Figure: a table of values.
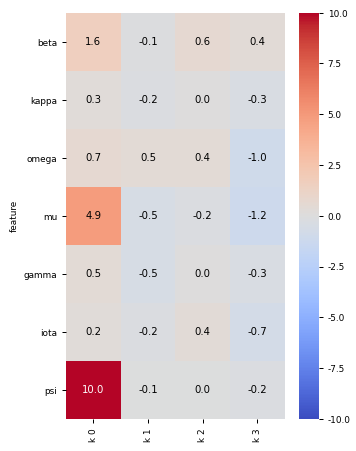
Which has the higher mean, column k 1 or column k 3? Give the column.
k 1
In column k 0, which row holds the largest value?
psi
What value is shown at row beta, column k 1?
-0.1
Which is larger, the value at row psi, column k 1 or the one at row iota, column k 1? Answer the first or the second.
the first
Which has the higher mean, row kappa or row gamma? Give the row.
kappa
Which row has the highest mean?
psi
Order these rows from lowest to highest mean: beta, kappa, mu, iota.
iota, kappa, beta, mu
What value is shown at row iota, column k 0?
0.2
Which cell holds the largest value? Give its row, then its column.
psi, k 0
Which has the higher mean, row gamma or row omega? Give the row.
omega
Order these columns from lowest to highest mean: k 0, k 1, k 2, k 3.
k 3, k 1, k 2, k 0
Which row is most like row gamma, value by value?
kappa
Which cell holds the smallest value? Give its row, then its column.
mu, k 3
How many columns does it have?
4
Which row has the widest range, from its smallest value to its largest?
psi
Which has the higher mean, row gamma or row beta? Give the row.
beta
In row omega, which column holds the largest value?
k 0
